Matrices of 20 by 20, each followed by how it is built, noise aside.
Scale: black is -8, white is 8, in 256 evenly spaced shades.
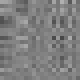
low rank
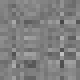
low rank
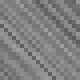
Toeplitz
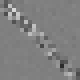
banded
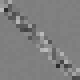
banded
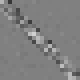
banded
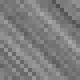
Toeplitz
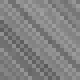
Toeplitz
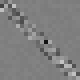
banded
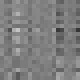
low rank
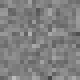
low rank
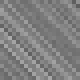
Toeplitz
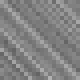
Toeplitz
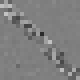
banded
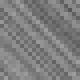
Toeplitz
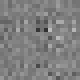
low rank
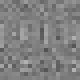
low rank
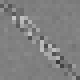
banded
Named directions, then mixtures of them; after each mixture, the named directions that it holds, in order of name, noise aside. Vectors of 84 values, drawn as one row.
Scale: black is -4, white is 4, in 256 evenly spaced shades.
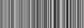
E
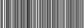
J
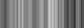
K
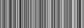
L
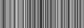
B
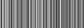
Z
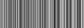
E, J, L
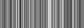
K, L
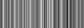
B, E, K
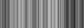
K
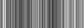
B, J, K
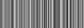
B, E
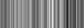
E, K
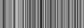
B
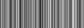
L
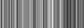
E, K, Z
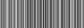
B, Z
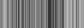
K, L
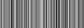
B, J, Z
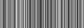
B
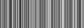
L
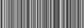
E, J, Z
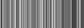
K, L, Z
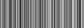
L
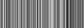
E, J, K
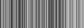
B, J, K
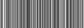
E, J
